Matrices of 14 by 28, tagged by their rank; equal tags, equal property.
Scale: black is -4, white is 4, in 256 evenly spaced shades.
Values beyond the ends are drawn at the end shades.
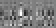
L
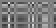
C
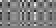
C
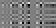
C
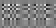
C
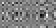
L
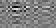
L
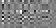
L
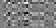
L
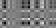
C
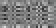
L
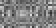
L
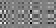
C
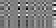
C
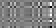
C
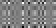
C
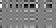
C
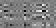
L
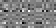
L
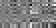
L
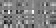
L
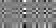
C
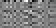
L
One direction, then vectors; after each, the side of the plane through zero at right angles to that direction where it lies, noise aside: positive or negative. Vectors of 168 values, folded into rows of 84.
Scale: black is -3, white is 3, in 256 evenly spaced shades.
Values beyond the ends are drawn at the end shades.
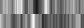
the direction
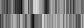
negative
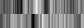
negative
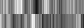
positive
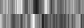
positive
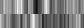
positive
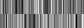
negative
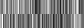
positive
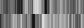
negative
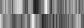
positive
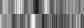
positive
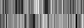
negative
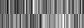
negative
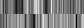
negative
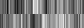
negative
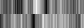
negative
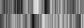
negative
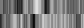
negative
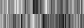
positive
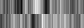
negative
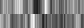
positive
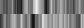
negative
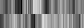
negative
